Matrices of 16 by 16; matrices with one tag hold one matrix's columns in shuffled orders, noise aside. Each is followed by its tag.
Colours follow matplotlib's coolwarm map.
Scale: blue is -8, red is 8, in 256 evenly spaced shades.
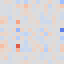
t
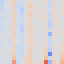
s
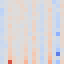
s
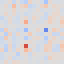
t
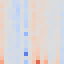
s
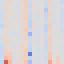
s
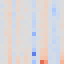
s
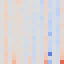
s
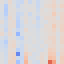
s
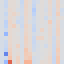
s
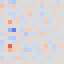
t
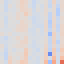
s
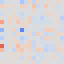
t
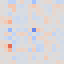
t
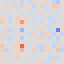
t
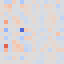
t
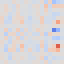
t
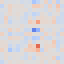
t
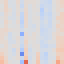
s
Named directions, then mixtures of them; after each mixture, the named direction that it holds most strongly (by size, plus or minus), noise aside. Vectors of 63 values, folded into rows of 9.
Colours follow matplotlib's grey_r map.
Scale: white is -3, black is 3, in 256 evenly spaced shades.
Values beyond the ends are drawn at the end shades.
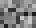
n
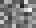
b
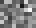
b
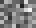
b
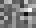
b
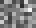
b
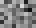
b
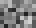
n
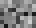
n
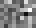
b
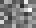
b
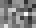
n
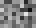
b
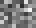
b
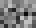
n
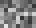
n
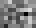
n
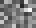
b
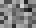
b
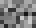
n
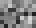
n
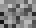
n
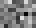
n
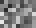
n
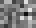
b
